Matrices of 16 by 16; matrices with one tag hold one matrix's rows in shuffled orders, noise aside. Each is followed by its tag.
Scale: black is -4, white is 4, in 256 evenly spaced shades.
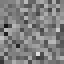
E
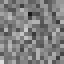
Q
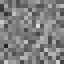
E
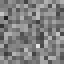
E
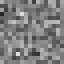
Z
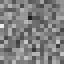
Q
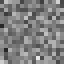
E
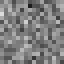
Q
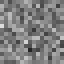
Q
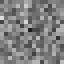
Q
